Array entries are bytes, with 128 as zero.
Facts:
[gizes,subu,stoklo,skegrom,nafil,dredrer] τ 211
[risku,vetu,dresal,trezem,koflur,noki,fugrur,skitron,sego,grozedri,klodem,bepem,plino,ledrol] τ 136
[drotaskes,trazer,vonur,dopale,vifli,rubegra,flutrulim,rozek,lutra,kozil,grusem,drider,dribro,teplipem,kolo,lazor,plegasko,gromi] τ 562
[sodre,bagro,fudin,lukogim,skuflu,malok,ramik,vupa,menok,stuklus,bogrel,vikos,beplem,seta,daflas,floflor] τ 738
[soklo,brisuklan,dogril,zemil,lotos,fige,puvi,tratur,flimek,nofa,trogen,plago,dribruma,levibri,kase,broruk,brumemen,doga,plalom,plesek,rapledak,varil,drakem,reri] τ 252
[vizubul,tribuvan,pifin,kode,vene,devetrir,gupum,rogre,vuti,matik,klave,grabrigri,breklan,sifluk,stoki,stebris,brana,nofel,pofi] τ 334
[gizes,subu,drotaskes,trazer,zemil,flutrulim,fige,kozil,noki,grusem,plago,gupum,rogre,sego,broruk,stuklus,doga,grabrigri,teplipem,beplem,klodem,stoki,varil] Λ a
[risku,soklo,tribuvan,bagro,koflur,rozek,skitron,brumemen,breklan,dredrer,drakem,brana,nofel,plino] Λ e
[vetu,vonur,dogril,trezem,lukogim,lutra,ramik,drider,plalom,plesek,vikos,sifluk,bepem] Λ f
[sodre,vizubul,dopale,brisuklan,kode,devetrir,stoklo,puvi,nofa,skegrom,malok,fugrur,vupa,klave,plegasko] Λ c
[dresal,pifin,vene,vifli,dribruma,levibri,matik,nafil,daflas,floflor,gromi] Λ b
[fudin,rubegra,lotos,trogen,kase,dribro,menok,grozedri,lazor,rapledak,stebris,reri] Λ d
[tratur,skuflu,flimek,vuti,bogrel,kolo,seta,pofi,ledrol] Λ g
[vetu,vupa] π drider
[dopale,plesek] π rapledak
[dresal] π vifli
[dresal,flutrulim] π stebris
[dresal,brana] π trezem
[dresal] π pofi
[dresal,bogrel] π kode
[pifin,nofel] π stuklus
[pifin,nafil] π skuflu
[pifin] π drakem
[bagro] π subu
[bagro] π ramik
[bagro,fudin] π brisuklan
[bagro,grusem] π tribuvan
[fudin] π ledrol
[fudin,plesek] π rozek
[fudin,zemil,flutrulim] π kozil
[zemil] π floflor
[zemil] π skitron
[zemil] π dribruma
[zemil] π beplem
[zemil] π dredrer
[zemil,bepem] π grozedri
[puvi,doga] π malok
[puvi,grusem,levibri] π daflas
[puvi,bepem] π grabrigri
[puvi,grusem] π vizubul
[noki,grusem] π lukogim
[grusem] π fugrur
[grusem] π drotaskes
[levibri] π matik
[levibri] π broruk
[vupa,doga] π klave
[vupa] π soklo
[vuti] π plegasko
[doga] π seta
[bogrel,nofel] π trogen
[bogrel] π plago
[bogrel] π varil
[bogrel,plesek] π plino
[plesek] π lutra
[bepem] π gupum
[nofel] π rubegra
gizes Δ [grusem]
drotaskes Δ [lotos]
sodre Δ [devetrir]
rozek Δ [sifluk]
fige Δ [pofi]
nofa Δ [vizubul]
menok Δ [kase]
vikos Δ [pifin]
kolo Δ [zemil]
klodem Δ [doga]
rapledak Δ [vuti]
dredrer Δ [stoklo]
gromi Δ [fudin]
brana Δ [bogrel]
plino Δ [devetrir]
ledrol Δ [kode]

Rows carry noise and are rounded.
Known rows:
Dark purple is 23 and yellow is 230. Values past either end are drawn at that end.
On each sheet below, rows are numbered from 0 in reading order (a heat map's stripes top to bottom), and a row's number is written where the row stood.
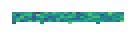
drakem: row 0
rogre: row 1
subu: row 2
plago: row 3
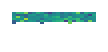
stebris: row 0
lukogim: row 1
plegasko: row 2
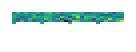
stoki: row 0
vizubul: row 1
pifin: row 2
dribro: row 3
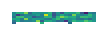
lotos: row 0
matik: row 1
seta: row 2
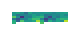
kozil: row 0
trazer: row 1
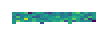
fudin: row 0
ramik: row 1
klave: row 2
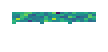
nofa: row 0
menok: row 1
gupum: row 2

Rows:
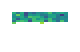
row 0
vifli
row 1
dopale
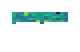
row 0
fige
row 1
bogrel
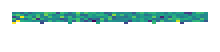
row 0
nafil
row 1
vuti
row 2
devetrir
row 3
dredrer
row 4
sifluk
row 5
drotaskes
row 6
trezem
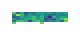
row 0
gromi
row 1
grusem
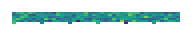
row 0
puvi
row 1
skitron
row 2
brumemen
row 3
doga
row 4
pofi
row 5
bagro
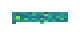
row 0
grozedri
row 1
dresal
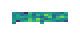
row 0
drider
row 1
vene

